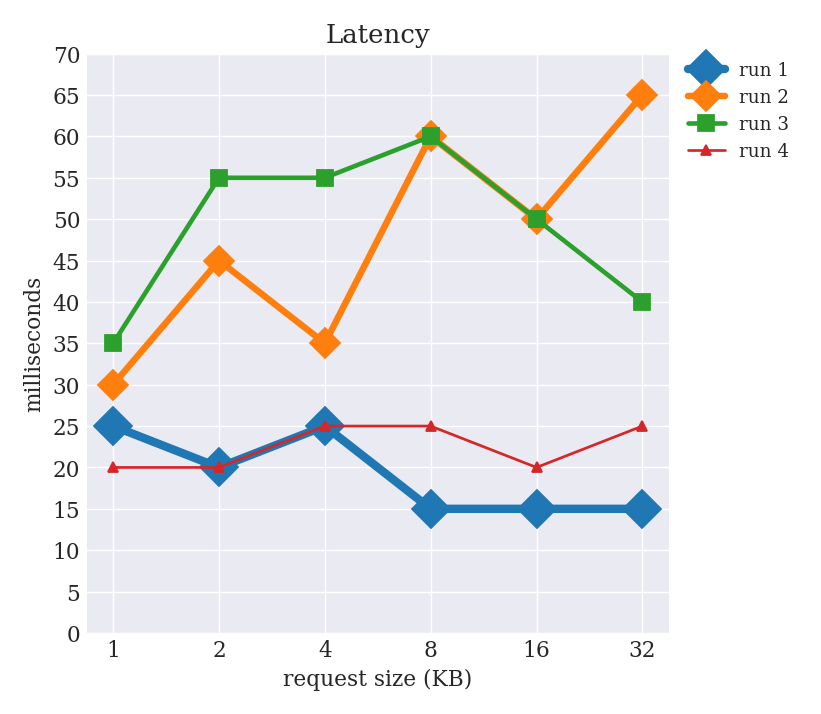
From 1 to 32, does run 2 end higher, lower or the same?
higher
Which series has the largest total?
run 3
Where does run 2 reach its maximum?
32
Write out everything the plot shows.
Title: Latency
x-axis: request size (KB), ticks 1 2 4 8 16 32
y-axis: milliseconds, ticks 0 5 10 15 20 25 30 35 40 45 50 55 60 65 70
Legend: run 1, run 2, run 3, run 4
Values:
run 1: 25 20 25 15 15 15
run 2: 30 45 35 60 50 65
run 3: 35 55 55 60 50 40
run 4: 20 20 25 25 20 25
